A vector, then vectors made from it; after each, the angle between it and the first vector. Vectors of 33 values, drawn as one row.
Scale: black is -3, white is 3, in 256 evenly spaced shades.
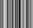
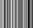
orthogonal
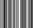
nearly opposite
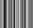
nearly opposite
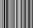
partly opposed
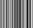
partly aligned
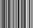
partly opposed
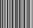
partly aligned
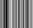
orthogonal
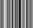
nearly parallel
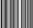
partly opposed
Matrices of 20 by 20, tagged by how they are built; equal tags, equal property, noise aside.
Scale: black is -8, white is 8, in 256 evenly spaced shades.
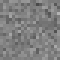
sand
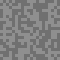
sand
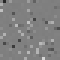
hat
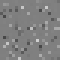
hat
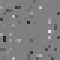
hat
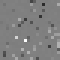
hat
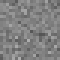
sand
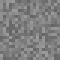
sand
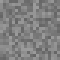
sand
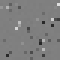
hat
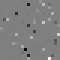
hat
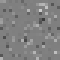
hat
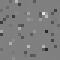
hat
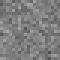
sand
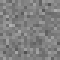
sand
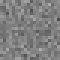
sand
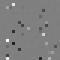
hat
